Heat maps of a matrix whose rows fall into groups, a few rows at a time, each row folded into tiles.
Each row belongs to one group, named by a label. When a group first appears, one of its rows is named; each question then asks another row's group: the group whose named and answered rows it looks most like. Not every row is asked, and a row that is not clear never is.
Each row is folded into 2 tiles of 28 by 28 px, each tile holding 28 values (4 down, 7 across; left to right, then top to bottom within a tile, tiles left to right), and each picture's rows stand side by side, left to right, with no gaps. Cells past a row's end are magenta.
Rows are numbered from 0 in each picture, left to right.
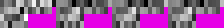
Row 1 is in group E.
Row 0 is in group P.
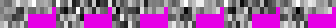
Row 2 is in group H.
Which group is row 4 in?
E
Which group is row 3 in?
P
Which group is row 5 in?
P
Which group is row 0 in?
P
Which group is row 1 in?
E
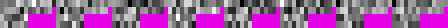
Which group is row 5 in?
E
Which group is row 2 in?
E
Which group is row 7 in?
P
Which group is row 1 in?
H
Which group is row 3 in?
H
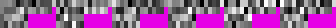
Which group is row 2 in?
E
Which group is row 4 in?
P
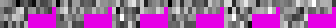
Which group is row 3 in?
P
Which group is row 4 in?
H
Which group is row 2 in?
H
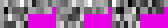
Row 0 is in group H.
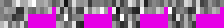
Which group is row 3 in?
H
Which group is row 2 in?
H
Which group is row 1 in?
H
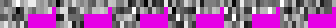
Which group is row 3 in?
H
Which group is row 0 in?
P
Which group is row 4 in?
H
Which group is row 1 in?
P
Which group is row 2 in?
E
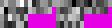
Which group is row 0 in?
H
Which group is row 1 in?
E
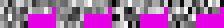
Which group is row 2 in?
P
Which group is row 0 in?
H
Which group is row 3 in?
P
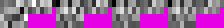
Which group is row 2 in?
P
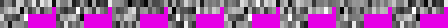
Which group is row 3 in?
H
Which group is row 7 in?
E
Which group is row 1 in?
E
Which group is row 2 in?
E
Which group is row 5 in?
H
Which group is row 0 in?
P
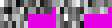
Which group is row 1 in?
H
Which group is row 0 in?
E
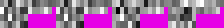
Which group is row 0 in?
H
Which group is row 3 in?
P
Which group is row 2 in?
H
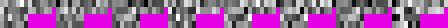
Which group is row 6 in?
E
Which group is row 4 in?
P
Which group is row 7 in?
P
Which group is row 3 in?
H
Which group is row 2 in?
E
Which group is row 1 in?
P
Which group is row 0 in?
H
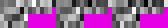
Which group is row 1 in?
E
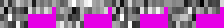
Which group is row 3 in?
E
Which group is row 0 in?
H
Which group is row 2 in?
H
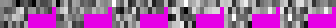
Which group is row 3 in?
P
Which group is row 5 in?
H
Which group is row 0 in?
E
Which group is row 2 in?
E
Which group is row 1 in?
P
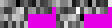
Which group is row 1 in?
E
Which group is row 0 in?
E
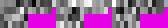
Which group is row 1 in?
P
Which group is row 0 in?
E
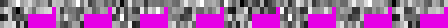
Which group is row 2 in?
H
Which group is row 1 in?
H
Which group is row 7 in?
P
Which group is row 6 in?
P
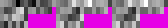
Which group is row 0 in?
E
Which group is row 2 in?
P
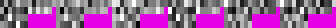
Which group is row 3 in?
H
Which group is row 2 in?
H
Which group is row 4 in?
E
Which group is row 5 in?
E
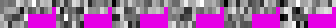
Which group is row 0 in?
P
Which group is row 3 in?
P
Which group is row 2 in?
P
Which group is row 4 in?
P
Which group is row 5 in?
P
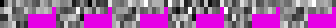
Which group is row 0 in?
P
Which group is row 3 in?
E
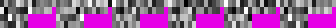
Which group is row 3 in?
E
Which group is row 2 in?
E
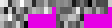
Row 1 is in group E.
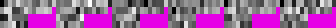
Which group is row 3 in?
H
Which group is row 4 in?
P
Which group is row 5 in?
P
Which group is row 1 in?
P
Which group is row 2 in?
E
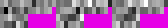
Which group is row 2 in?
P
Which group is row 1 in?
P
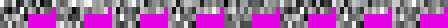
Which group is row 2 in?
H
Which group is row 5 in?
E
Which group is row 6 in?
H
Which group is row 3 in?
H
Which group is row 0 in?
E
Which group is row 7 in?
H
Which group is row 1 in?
P
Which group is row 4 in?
P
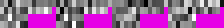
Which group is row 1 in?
H
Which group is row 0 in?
H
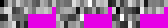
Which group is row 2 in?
H
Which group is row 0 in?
P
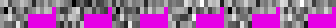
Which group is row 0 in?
H
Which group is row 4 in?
H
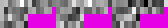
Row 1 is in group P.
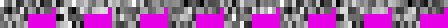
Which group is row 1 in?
P
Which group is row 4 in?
H
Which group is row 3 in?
E
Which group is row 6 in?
P
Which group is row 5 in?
E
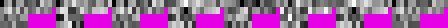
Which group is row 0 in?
P
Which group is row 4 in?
E
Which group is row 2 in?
P
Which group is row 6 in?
P
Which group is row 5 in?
H
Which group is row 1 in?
P
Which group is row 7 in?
P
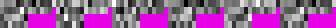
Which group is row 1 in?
H
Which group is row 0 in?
E
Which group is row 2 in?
E
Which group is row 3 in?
E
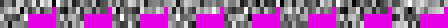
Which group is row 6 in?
E
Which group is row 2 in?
H
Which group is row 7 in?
P
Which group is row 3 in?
H
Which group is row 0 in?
P
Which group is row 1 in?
E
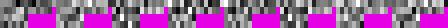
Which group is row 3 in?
E
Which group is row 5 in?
H
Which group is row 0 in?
E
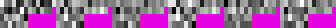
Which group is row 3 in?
H
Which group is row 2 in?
H
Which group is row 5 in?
H
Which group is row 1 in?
H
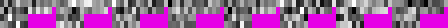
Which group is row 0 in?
H
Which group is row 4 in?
H
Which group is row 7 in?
E
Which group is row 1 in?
P
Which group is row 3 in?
P
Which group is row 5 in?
E
